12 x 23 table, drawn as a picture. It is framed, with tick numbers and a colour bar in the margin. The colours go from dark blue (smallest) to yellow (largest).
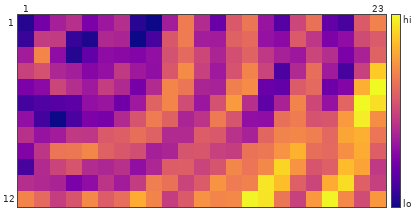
Rings: centred on the top left. Slope: up to the bottom right. Mirror symmetry: none.
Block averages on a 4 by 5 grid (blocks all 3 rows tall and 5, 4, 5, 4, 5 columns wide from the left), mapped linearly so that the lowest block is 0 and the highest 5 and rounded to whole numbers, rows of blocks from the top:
0 0 2 2 2 | 1 1 3 2 3 | 1 3 2 3 4 | 2 3 4 5 4
